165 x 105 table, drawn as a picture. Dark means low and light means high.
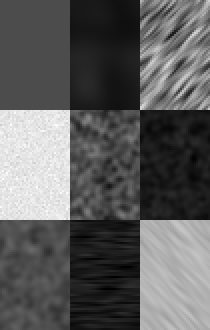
It is made of 3 by 3 panels. Panel 1,1: low, flat. Panel 1,2: very low, smooth, faint in contrast. Panel 1,3: middling, slanting up to the right, strong in contrast. Panel 2,1: very high, fine-grained, faint in contrast. Panel 2,2: low, blotchy. Panel 2,3: very low, blotchy, faint in contrast. Panel 3,1: low, blotchy, faint in contrast. Panel 3,2: very low, streaked across, faint in contrast. Panel 3,3: high, slanting down to the right, faint in contrast.
